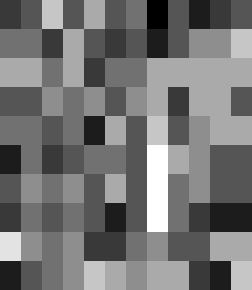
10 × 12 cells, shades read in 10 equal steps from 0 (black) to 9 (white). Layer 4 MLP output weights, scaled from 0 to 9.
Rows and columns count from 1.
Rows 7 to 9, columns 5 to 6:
3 6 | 3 1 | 2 2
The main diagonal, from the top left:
2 4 4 4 1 4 3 9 3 2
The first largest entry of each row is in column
3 12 1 8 8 8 8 8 1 5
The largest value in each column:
8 6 7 6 7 6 5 9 6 6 6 7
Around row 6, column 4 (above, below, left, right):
4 5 2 4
